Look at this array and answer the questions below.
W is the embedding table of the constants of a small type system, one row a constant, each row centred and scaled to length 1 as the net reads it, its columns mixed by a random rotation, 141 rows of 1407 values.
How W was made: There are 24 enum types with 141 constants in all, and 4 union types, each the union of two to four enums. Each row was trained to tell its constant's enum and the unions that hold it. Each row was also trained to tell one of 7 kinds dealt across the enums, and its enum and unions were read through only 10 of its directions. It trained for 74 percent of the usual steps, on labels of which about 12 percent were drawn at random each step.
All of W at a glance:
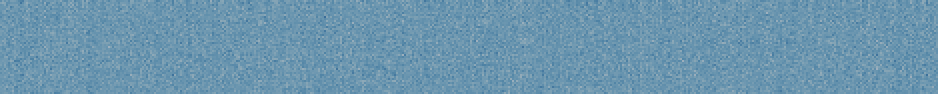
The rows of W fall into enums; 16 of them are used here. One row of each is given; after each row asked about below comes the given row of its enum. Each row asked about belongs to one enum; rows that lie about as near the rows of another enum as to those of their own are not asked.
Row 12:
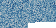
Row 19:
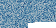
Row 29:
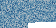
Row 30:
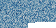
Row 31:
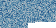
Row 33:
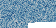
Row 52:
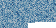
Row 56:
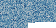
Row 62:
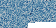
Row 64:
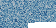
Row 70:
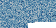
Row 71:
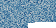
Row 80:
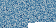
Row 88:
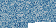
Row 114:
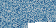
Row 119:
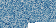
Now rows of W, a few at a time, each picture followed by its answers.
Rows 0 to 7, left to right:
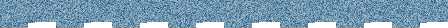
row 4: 88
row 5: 31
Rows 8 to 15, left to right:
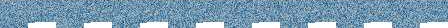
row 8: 80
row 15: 29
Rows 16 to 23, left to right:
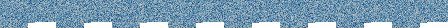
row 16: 19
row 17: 80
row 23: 30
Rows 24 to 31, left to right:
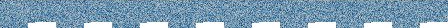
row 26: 80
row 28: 19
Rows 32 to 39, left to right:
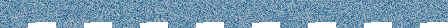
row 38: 31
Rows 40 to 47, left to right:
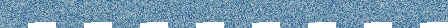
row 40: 19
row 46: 80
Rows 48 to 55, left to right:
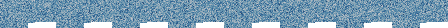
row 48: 64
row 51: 88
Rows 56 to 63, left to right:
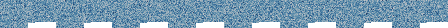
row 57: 70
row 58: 64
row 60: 52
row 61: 52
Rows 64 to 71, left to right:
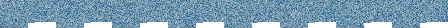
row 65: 33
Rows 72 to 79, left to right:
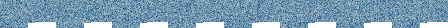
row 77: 88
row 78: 64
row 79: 88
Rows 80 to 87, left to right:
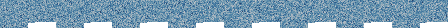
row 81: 70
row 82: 29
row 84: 29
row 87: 19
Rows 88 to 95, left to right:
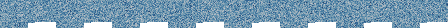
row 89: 29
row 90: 33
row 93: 62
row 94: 71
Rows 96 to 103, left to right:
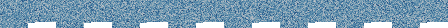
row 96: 70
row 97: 71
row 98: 64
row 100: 29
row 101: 52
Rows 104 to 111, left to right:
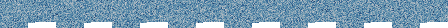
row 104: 56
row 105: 19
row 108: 30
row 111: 31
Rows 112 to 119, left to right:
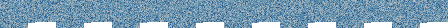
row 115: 71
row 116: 52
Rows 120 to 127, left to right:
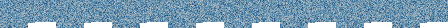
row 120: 12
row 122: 70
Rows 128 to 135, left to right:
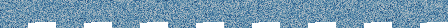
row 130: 52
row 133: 12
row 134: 70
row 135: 64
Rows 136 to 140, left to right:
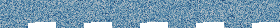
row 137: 71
